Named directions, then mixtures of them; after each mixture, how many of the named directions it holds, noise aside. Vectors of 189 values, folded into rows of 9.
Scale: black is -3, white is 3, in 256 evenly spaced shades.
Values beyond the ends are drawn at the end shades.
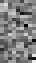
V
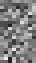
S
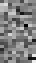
one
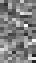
one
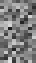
one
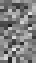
one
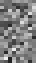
one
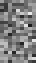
two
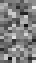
two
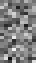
two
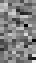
one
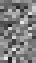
one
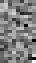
one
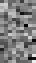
one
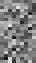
one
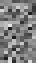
one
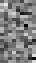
one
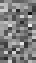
two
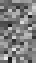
one
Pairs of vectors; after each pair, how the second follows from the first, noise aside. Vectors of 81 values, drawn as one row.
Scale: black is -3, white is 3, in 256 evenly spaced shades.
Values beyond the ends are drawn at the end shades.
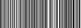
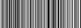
negated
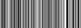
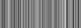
shrunk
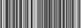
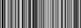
negated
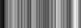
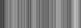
shrunk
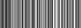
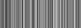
shrunk
